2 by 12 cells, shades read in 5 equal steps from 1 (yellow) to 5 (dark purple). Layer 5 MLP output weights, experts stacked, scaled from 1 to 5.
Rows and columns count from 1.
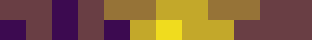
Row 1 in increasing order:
2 2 3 3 3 3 4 4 4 4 4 5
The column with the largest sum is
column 3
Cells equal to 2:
5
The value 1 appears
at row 2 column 7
